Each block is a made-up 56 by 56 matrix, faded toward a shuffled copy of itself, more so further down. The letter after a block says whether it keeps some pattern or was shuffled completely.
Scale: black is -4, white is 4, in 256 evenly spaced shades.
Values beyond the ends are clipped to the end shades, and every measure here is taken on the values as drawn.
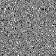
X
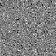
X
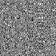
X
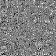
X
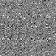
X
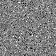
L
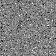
L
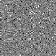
X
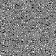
X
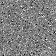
L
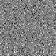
X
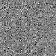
X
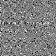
X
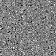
X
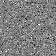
L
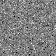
L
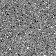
L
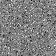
L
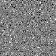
X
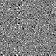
X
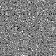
X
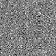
X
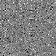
X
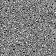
L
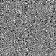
X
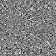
X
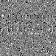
X
